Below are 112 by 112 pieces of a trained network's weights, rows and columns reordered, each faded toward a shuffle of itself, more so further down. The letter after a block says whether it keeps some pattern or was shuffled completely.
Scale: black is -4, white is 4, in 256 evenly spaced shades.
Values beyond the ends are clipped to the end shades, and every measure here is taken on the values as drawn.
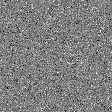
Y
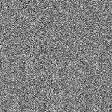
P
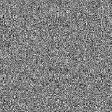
P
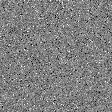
Y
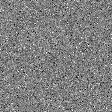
Y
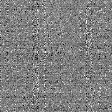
P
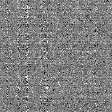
P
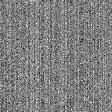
P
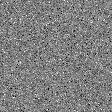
Y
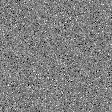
Y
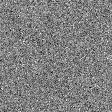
Y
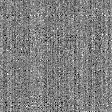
P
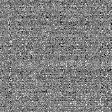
P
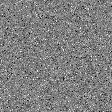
Y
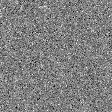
Y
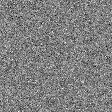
Y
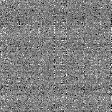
P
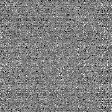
P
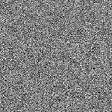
P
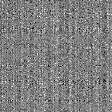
P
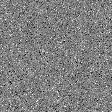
Y
